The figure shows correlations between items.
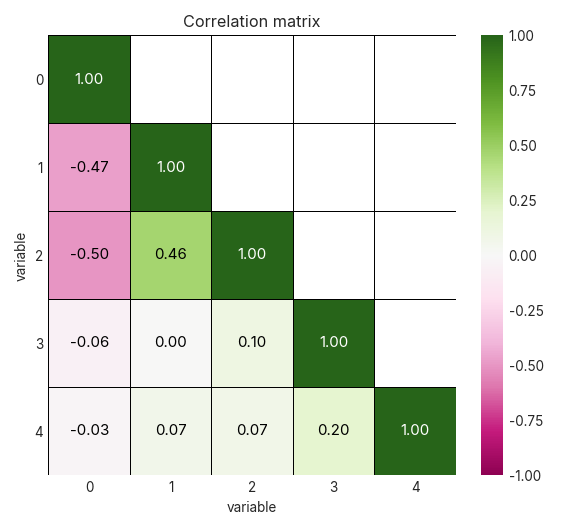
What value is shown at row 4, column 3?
0.20
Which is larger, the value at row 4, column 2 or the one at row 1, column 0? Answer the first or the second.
the first
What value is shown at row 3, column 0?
-0.06
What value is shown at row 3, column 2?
0.10
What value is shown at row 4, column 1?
0.07
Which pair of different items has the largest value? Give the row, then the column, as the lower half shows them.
2, 1
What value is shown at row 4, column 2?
0.07
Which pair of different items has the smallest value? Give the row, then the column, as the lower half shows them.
2, 0
